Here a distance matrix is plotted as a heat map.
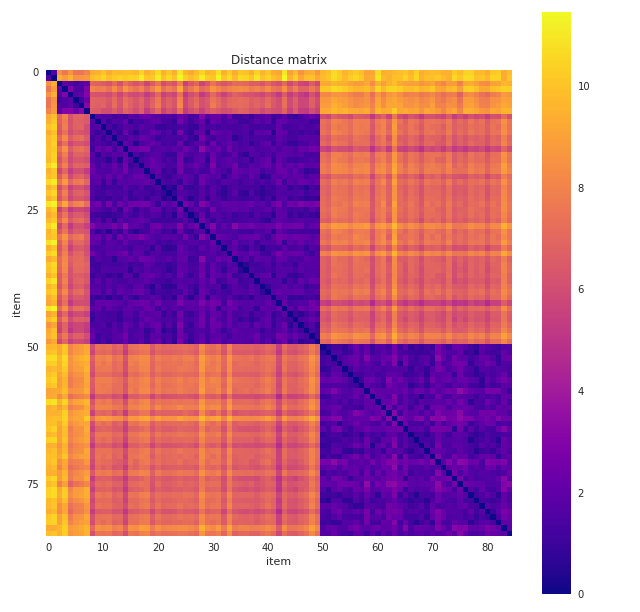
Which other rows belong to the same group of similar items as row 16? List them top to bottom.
8, 9, 10, 11, 12, 13, 14, 15, 17, 18, 19, 20, 21, 22, 23, 24, 25, 26, 27, 28, 29, 30, 31, 32, 33, 34, 35, 36, 37, 38, 39, 40, 41, 42, 43, 44, 45, 46, 47, 48, 49
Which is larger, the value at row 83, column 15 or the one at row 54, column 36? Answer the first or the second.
the first
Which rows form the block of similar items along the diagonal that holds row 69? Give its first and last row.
50 to 84
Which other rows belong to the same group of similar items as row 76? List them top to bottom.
50, 51, 52, 53, 54, 55, 56, 57, 58, 59, 60, 61, 62, 63, 64, 65, 66, 67, 68, 69, 70, 71, 72, 73, 74, 75, 77, 78, 79, 80, 81, 82, 83, 84
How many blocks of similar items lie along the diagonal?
4
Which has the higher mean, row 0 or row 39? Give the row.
0
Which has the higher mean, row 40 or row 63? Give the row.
63
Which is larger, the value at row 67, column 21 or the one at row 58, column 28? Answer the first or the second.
the second
